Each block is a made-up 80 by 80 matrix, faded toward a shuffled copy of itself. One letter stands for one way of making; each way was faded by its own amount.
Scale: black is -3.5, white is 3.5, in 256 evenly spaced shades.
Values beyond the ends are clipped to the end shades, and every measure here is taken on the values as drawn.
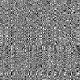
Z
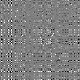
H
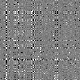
H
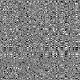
Z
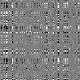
H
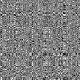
Z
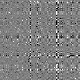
H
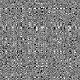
Z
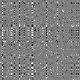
H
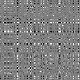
H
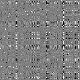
H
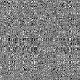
Z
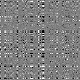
H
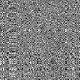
Z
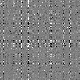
H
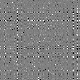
H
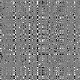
H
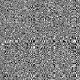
Z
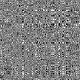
Z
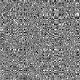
Z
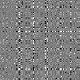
H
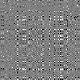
H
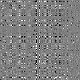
H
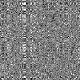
Z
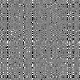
H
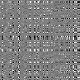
H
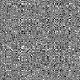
Z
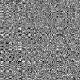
Z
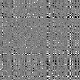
H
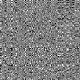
Z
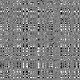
H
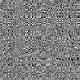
Z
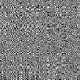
Z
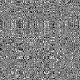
Z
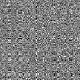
Z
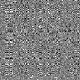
Z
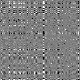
H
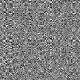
Z
